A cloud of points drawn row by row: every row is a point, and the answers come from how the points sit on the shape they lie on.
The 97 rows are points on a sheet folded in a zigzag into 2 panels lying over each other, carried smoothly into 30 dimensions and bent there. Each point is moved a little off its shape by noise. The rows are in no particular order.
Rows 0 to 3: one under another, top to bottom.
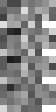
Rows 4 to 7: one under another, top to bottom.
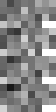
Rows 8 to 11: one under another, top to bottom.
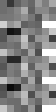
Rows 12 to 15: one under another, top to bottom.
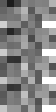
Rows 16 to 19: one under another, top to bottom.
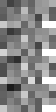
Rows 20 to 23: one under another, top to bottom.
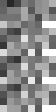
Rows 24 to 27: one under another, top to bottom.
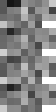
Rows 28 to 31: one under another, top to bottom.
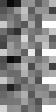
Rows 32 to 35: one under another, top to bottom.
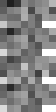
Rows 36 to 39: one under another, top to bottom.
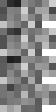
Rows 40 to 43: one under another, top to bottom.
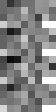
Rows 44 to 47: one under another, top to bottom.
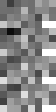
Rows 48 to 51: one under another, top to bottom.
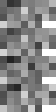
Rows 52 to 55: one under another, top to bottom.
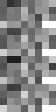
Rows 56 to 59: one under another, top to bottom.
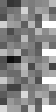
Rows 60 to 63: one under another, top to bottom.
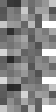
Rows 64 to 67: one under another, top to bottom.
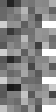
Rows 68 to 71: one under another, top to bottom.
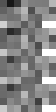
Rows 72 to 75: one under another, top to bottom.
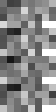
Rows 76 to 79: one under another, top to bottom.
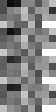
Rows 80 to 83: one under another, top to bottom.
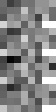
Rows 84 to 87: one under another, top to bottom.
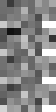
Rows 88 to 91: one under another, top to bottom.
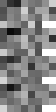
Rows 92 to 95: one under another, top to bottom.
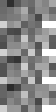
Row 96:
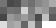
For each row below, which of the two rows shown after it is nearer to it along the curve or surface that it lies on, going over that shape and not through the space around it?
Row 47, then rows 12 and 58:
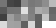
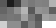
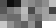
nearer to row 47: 12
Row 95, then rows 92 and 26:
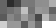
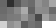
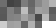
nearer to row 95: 92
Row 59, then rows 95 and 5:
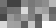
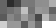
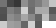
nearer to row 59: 95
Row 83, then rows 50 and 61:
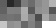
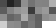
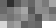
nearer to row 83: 50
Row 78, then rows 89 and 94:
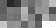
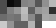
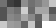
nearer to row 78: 94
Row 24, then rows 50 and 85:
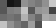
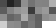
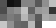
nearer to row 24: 85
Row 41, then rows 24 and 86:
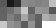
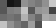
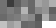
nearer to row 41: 24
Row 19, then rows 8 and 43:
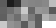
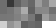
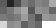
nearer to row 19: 43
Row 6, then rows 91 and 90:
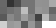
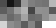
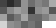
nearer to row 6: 91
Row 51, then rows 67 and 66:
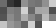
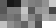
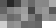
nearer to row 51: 67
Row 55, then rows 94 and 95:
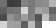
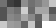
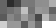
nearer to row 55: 95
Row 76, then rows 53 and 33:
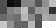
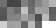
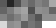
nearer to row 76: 53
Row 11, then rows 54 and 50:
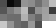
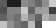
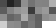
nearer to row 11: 54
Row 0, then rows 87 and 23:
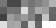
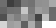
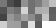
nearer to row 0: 87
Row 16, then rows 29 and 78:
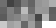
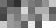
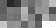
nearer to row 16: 78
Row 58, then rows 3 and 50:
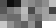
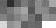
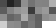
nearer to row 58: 50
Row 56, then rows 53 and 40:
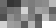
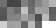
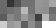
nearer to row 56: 40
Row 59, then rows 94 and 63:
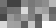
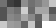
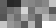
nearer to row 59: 63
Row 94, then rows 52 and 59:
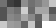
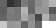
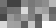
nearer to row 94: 52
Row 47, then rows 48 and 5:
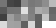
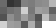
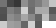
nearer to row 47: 48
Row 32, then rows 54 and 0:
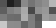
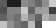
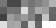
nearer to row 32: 54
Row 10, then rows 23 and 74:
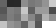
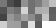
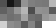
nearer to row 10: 23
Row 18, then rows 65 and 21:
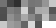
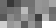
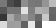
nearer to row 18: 21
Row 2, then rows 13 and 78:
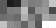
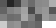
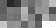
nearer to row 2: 78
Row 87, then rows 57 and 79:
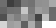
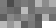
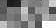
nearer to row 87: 57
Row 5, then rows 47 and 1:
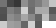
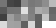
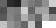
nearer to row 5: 1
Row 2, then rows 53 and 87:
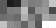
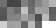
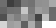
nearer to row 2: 53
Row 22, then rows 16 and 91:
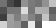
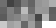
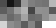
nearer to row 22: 16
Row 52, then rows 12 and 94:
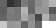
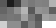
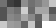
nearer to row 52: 94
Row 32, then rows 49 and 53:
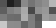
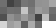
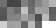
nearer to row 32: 53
